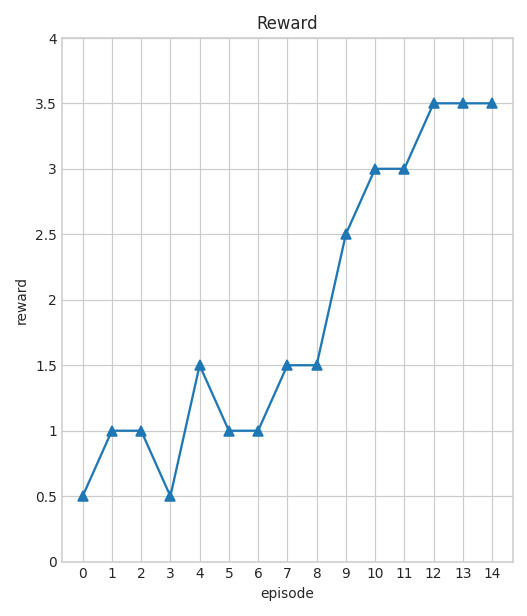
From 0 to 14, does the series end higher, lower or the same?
higher
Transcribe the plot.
Title: Reward
x-axis: episode, ticks 0 1 2 3 4 5 6 7 8 9 10 11 12 13 14
y-axis: reward, ticks 0 0.5 1 1.5 2 2.5 3 3.5 4
Values:
0.5 1 1 0.5 1.5 1 1 1.5 1.5 2.5 3 3 3.5 3.5 3.5
